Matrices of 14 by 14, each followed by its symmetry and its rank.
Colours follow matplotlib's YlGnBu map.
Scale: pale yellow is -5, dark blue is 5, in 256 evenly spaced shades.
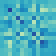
symmetric, rank three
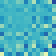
antisymmetric, rank two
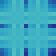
symmetric, rank one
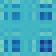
symmetric, rank one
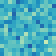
neither, full rank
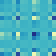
symmetric, rank one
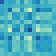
symmetric, rank two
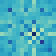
symmetric, rank three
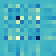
symmetric, rank two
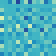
antisymmetric, rank two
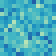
neither, full rank
